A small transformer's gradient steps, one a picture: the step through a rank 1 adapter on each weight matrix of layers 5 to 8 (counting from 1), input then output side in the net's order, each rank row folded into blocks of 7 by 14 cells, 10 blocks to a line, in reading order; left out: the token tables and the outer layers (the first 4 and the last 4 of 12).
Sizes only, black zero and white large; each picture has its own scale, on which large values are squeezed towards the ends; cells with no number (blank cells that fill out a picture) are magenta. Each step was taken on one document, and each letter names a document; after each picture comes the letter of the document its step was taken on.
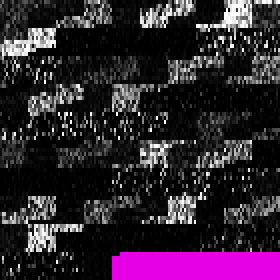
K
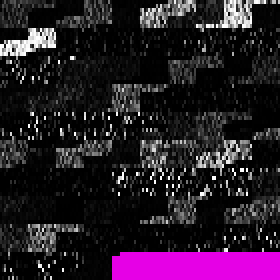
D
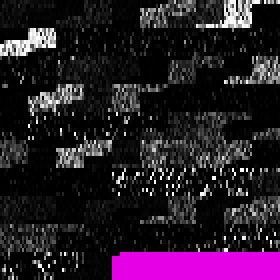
D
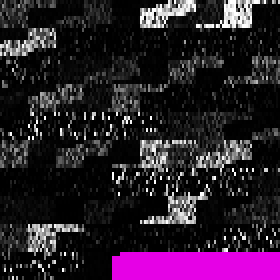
D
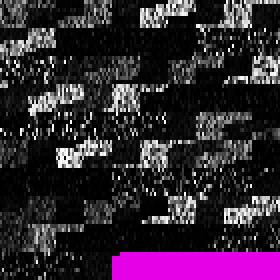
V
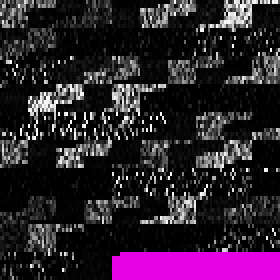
D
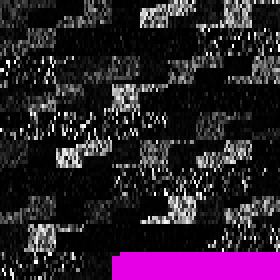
V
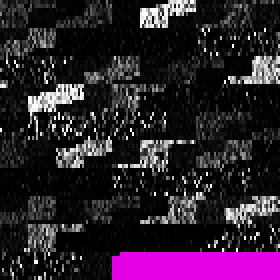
V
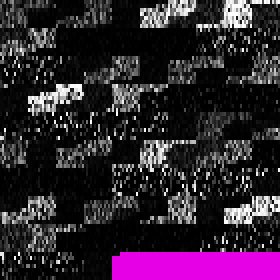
K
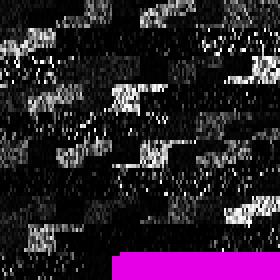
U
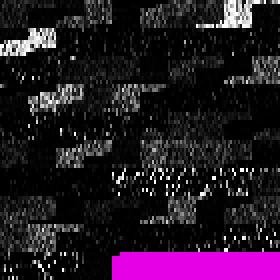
D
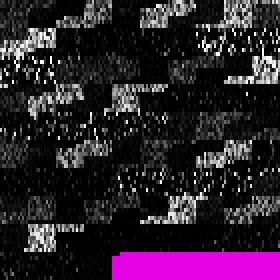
U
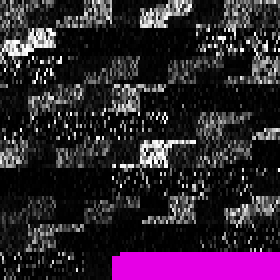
K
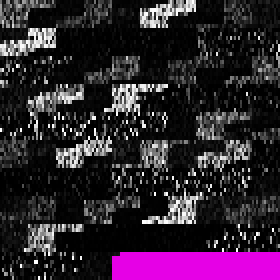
V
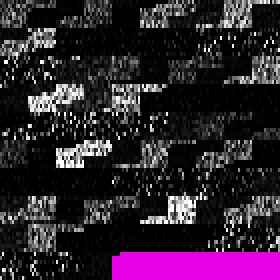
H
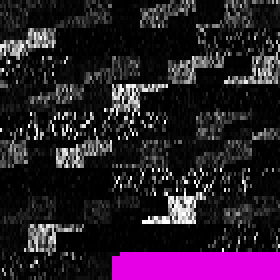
V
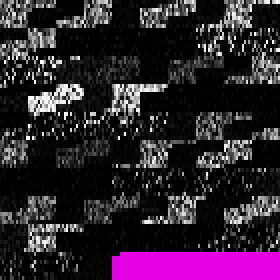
H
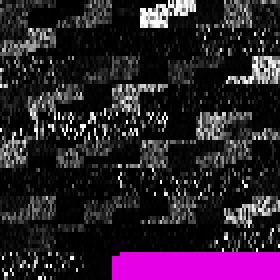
U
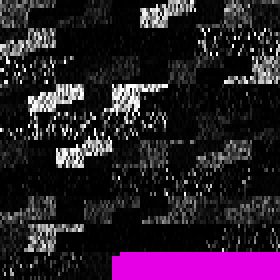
V
